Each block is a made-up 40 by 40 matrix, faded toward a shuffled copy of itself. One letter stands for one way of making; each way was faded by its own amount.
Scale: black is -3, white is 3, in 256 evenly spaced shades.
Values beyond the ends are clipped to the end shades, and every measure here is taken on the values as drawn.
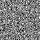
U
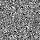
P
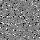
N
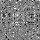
N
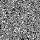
U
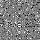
N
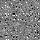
N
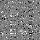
N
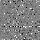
N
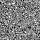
P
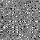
N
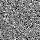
P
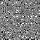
N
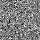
U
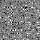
N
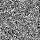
P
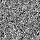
P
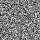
P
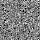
U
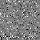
N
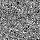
P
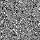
U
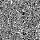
U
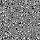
N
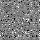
N
